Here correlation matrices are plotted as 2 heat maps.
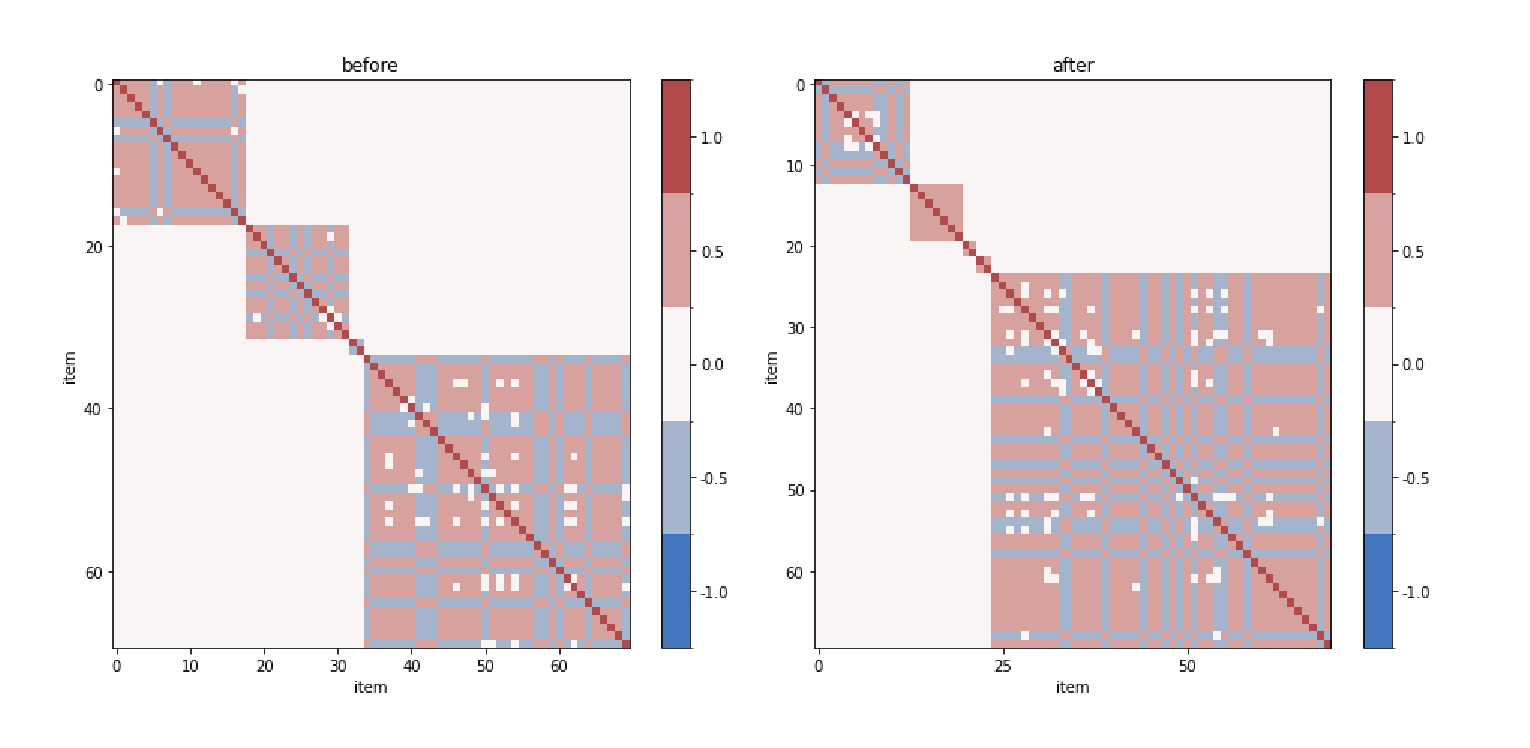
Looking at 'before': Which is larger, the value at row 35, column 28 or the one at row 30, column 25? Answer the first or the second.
the second
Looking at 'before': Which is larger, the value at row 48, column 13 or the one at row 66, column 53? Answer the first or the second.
the second
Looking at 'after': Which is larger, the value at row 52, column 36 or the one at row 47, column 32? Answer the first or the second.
the first
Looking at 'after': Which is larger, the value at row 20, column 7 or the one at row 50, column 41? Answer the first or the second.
the second
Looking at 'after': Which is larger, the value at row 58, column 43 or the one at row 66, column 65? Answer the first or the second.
the second
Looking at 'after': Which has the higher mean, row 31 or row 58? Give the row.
31
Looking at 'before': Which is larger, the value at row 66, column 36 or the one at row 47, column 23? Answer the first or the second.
the first
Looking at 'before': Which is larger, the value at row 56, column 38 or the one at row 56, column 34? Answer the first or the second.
the first
